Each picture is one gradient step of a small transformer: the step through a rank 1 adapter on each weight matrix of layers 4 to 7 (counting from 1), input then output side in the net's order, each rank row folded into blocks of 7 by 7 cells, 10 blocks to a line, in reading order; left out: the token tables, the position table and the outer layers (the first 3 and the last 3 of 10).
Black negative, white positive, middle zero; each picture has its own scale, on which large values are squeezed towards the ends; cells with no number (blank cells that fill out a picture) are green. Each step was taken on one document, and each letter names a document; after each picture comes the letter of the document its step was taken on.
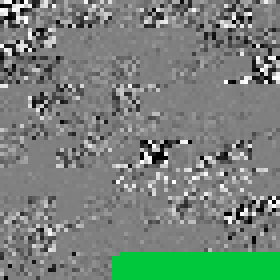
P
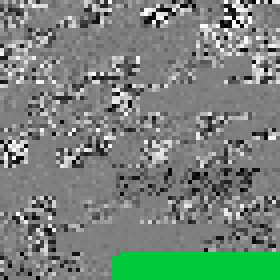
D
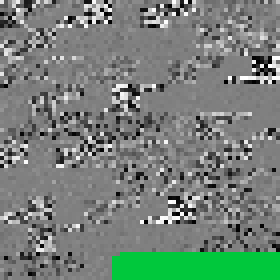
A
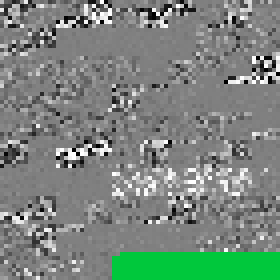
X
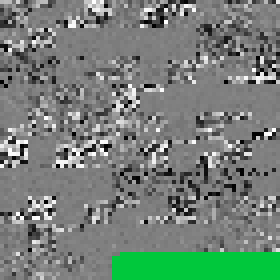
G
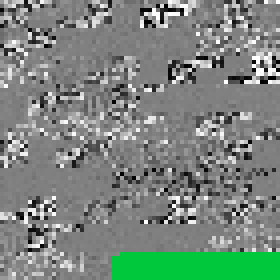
G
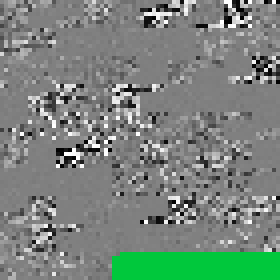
A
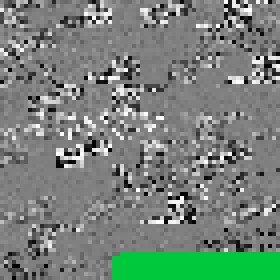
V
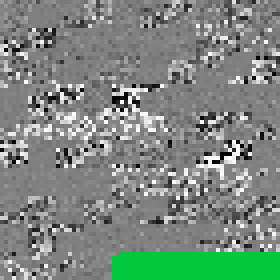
V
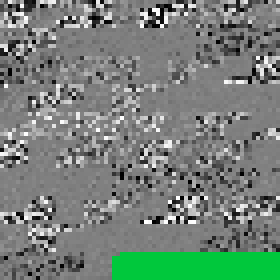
X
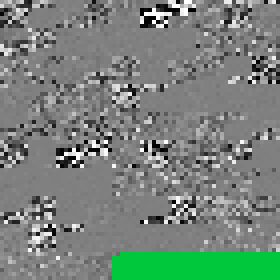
A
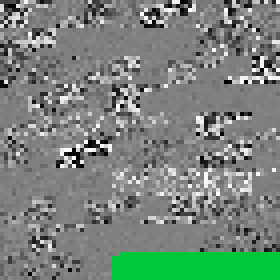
G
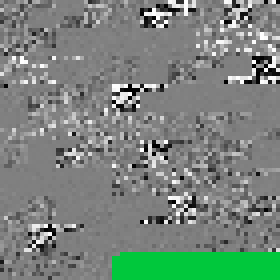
A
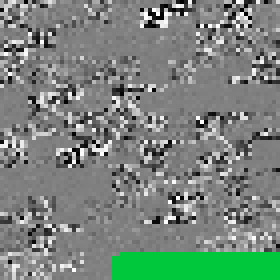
X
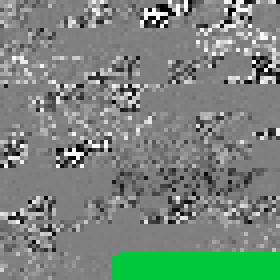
A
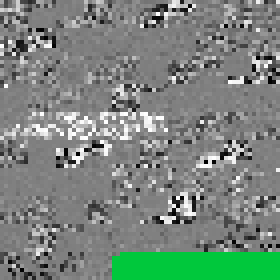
V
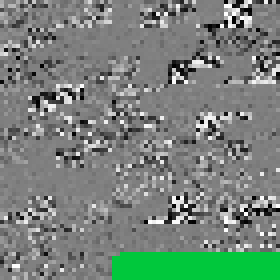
V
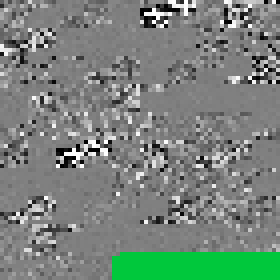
A
